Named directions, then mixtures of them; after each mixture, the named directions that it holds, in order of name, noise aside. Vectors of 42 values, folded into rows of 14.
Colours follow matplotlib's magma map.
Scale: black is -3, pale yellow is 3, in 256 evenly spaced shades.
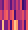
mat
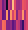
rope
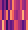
mat, rope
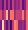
mat, rope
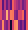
mat, rope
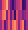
mat, rope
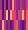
mat, rope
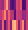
mat, rope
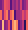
mat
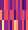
mat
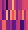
rope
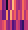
rope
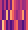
mat, rope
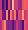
rope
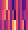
mat, rope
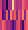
rope
